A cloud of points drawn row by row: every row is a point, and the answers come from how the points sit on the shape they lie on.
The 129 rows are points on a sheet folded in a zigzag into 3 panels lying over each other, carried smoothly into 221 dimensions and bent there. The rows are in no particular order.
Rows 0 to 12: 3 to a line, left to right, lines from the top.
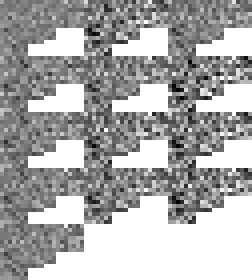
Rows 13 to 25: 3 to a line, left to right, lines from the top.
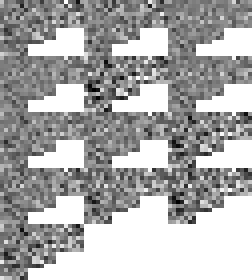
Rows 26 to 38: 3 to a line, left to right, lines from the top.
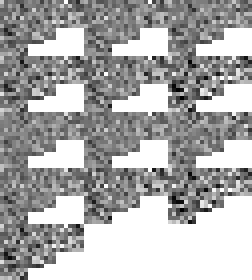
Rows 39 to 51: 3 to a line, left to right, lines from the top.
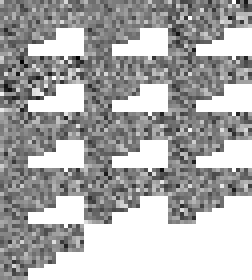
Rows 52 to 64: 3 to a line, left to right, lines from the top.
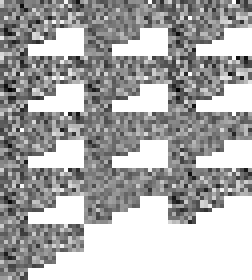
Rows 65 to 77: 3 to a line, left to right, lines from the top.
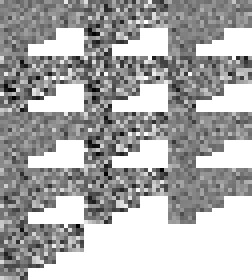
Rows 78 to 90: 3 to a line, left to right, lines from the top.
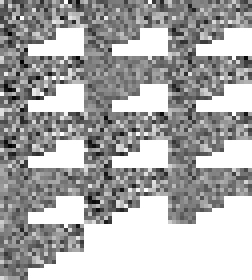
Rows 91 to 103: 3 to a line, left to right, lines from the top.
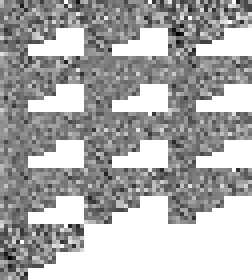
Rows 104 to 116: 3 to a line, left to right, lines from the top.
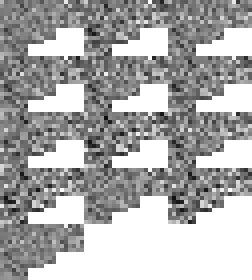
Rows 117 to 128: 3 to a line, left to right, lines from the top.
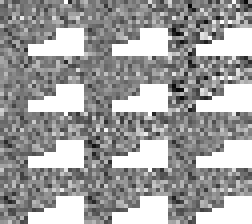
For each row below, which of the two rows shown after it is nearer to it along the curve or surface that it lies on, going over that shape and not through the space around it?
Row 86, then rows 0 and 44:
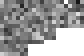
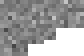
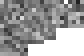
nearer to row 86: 44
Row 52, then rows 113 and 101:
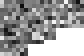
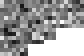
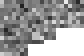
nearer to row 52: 101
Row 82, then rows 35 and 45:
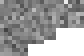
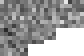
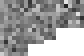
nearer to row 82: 45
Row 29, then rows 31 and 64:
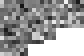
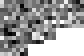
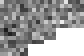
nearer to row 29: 31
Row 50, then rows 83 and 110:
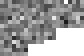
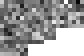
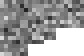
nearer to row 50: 83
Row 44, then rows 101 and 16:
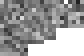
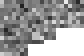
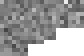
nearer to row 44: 16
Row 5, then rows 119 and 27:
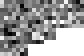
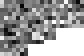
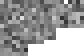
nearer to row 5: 119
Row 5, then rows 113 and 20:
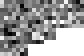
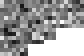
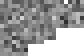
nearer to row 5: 113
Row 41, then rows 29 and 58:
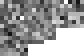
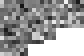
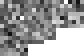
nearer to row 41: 58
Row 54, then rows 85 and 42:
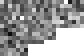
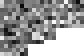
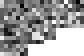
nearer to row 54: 85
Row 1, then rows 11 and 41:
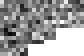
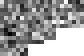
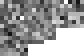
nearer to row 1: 11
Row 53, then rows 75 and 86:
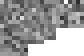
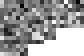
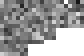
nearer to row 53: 86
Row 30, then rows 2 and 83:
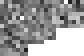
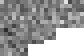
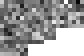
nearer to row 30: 83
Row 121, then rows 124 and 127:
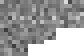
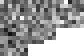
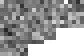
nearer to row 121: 124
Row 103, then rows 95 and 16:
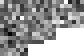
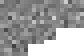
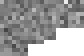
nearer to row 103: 16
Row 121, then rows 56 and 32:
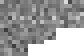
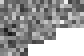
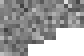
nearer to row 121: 56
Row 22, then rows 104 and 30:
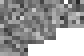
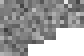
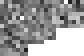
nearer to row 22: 30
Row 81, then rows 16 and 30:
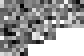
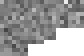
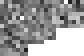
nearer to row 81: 16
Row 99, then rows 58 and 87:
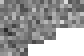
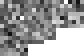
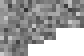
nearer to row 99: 87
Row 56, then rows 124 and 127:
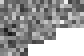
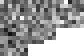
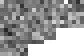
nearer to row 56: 124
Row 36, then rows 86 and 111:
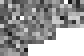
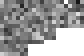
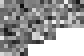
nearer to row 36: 86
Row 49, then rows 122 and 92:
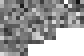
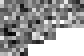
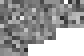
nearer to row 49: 92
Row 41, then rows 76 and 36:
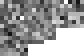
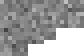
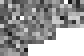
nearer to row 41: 36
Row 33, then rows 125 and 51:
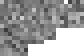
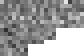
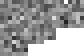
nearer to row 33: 51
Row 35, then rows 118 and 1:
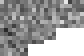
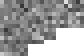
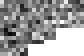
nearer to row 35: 1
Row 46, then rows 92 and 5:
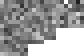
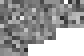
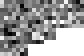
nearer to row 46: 92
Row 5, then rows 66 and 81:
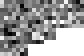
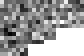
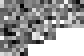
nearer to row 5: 81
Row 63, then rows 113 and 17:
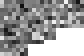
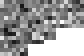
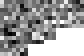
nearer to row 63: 17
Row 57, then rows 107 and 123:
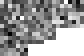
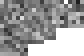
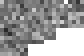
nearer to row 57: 107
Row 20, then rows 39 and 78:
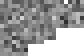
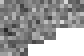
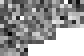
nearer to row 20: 78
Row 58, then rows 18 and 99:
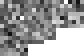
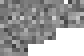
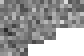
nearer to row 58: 18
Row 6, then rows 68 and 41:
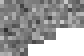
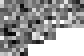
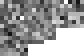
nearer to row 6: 68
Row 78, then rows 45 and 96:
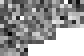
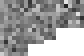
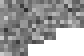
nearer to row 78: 45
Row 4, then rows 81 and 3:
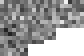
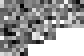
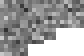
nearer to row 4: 3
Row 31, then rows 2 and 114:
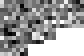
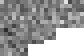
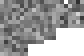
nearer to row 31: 2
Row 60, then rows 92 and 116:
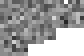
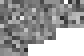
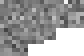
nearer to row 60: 92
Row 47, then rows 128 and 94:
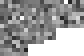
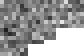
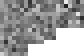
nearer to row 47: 94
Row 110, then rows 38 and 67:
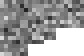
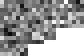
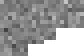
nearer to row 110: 67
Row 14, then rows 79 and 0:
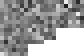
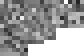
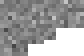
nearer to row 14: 79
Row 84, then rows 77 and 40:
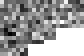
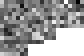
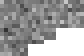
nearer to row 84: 40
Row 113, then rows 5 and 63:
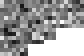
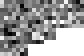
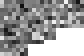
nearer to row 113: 5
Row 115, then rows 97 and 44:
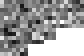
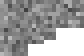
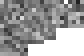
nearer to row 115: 97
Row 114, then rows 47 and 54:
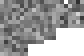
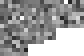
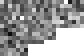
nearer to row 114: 47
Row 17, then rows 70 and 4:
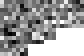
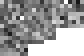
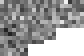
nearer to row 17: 4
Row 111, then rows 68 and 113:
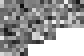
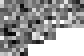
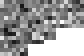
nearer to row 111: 68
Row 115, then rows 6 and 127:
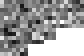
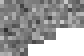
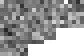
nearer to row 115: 6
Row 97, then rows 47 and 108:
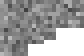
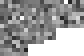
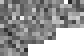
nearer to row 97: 108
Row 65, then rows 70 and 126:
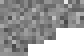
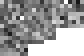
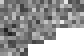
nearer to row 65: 70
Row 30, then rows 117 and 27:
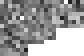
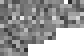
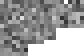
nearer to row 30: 27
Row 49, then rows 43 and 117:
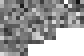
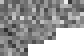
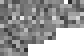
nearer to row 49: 117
